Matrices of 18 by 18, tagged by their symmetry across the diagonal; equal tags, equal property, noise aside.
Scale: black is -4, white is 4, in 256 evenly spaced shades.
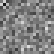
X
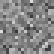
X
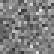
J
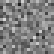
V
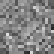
X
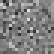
V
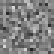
V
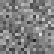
V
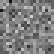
X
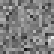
J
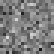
J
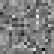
J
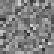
V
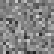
J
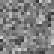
V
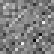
X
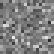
J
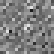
X
